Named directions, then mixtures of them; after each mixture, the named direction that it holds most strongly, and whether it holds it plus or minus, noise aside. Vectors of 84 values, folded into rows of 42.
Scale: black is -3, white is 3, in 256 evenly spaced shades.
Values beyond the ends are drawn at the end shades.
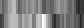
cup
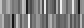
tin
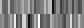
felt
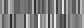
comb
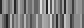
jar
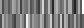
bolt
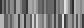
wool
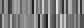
comb, minus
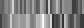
cup, plus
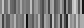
bolt, minus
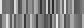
jar, minus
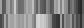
cup, plus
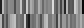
bolt, minus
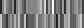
jar, plus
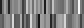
tin, minus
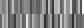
bolt, plus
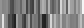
cup, minus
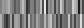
tin, plus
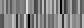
tin, minus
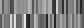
comb, minus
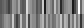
tin, minus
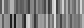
comb, plus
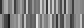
jar, plus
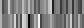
felt, plus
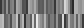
wool, plus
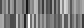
wool, plus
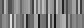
comb, minus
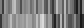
cup, plus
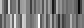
felt, plus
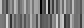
jar, minus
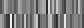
jar, plus
